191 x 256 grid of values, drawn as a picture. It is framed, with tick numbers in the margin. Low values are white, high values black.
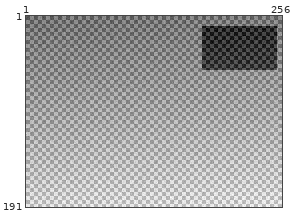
The field climbs toward the top. The top right is the ninth with the highest average. An odd patch, higher than its surroundings, sits in the top right. The halves do not mirror each other.
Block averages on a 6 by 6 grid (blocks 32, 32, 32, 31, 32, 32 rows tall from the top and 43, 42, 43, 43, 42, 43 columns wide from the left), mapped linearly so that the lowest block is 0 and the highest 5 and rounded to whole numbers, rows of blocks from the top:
3 3 3 3 5 5
3 3 3 3 4 4
2 2 2 2 2 2
1 1 1 1 1 1
1 1 1 1 1 1
0 0 0 0 0 0
